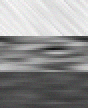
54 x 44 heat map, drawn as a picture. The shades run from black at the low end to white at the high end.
The table splits into 3 rows of 1 panel. Panel 1,1: very high, slanting down to the right, faint in contrast. Panel 2,1: middling, streaked across, strong in contrast. Panel 3,1: low, streaked across, faint in contrast.
